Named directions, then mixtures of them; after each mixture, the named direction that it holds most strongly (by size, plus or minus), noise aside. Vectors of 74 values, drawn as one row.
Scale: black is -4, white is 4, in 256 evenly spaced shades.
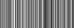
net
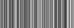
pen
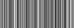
pen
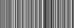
net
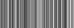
pen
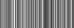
net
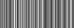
net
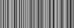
pen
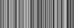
pen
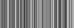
pen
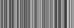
pen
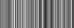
net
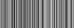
net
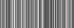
net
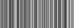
pen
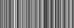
net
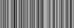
net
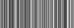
pen
